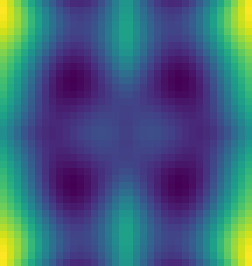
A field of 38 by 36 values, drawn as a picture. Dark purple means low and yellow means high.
Lone odd cells: none. Calmest part: centre. Mirror symmetry: left to right and top to bottom. Average level on the scale: 30%.
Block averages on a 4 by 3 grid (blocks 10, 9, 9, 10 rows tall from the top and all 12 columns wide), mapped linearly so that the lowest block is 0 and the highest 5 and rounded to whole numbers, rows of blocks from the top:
5 3 5 / 1 0 1 / 1 0 1 / 5 3 5
